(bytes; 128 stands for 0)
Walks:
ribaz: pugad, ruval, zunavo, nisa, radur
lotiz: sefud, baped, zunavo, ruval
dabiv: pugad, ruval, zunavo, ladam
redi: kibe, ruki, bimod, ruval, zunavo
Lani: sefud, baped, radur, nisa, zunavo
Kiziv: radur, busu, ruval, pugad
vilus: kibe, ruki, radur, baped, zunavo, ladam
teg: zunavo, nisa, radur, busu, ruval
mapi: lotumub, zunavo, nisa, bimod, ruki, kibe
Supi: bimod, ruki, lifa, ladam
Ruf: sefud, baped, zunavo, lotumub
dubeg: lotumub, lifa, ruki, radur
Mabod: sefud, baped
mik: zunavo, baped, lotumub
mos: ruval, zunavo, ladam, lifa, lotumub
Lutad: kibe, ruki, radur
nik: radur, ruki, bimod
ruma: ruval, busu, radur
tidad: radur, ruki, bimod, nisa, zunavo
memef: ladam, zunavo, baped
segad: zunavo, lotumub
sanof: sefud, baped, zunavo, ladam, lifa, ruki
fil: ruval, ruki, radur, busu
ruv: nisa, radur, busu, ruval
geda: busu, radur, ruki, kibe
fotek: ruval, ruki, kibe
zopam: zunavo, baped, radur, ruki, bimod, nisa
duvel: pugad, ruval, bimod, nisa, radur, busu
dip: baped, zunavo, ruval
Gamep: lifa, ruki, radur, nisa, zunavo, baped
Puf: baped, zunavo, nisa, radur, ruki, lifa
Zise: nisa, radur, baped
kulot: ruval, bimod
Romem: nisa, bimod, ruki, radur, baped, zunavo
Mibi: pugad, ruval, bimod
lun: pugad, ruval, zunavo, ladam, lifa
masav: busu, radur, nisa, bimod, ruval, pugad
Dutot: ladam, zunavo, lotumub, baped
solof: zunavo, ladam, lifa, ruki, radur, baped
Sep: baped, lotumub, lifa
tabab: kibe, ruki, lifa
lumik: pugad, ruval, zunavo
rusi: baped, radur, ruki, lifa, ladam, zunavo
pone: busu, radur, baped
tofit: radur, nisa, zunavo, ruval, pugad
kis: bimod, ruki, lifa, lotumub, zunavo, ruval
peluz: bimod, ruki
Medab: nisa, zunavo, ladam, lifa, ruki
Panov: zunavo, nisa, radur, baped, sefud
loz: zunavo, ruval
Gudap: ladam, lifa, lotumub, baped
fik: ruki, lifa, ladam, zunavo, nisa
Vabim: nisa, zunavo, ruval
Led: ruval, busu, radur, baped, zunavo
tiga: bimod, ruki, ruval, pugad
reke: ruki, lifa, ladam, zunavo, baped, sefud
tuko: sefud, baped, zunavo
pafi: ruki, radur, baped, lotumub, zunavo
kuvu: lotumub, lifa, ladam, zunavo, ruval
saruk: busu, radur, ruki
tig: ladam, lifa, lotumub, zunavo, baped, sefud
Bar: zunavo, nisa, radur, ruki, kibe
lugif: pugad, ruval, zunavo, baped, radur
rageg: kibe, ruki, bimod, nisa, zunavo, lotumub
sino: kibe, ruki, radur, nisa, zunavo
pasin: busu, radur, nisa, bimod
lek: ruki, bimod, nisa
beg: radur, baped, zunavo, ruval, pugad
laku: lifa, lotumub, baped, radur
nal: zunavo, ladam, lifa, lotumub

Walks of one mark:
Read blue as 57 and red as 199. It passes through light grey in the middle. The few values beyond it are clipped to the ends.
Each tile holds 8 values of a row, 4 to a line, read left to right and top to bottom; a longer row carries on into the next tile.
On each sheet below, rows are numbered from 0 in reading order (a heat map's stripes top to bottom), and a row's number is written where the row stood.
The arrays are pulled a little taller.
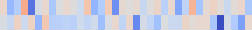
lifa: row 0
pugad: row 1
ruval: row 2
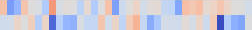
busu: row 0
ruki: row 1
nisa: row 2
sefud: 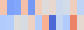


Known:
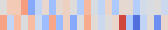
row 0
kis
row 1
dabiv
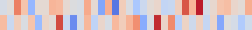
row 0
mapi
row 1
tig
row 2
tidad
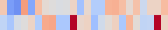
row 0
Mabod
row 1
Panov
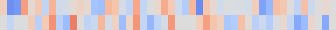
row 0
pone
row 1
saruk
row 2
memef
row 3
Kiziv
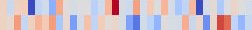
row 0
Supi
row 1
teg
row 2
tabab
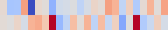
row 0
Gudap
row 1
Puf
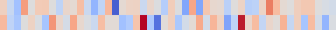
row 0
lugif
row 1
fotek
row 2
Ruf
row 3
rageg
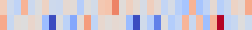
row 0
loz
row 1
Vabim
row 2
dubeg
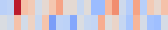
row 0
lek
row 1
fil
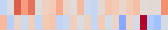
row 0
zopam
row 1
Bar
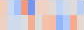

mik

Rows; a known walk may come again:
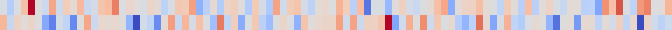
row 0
teg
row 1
Vabim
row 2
kis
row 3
beg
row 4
sanof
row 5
redi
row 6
lumik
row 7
pasin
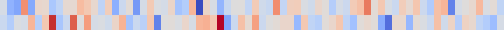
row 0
laku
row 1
lun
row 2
Gudap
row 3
dip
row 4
tofit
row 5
peluz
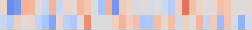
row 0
ruma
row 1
memef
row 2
rageg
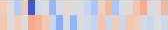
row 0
nal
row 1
nik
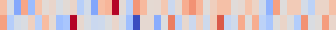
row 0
tuko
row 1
duvel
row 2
Romem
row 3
lugif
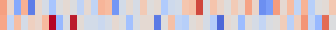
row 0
reke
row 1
tiga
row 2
ribaz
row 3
pone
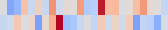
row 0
geda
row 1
lek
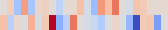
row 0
pafi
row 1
masav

